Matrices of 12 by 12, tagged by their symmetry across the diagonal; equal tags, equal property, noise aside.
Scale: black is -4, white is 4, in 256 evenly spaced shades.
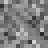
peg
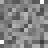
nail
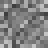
nail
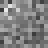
nail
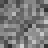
nail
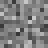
peg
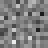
peg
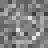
nail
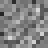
nail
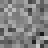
nail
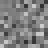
peg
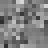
peg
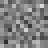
peg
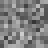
peg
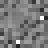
nail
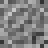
nail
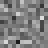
peg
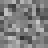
peg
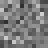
nail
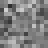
peg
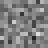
peg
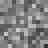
nail
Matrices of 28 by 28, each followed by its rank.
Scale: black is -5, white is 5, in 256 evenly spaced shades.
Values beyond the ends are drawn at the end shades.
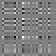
one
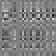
two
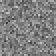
full rank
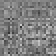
three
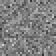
full rank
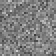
full rank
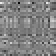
three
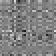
three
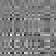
two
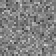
full rank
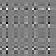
one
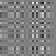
one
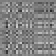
two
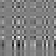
one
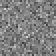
full rank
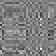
three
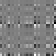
one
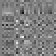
three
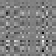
two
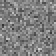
full rank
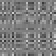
two
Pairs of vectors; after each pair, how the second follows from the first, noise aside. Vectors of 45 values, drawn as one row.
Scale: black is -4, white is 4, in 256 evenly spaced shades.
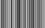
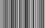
reversed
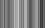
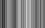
reversed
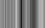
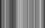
wrapped around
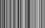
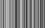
reversed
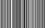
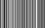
wrapped around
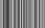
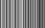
shuffled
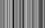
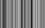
reversed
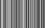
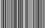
wrapped around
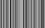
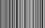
shuffled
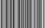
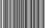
reversed
